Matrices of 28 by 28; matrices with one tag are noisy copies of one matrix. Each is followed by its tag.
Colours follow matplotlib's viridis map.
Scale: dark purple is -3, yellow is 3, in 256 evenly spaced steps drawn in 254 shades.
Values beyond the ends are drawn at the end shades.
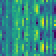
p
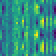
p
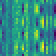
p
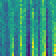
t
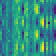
p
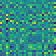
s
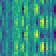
p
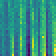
t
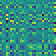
s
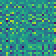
s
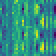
p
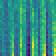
t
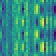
p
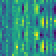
p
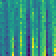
t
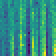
t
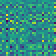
s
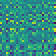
s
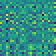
s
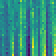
t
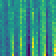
t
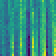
t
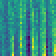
t
